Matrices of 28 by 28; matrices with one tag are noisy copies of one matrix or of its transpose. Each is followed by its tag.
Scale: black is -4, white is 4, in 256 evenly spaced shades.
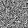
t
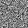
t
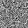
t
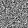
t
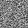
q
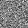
q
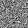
t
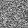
q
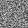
q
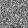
q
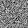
t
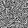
t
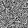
t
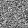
q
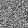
q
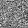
q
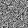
t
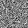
t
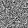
t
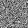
t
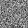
q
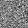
q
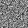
t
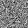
t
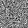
t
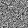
t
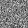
q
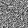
t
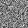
t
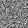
t
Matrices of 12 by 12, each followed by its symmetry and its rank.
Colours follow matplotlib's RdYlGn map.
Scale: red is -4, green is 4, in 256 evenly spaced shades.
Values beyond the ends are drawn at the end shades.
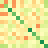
symmetric, full rank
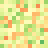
symmetric, full rank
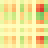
neither, rank one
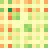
symmetric, rank two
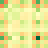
symmetric, rank two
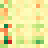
neither, rank two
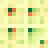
symmetric, rank two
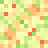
symmetric, full rank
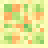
symmetric, rank two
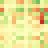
neither, rank two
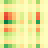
neither, rank one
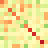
symmetric, full rank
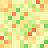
symmetric, full rank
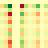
neither, rank one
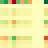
neither, rank one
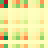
neither, rank one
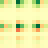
neither, rank one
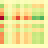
neither, rank one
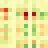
neither, rank two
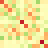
symmetric, full rank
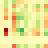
neither, rank two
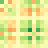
symmetric, rank two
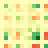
symmetric, rank two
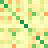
symmetric, full rank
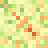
symmetric, full rank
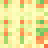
neither, rank two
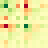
symmetric, rank two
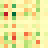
neither, rank two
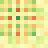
symmetric, rank two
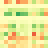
neither, rank two
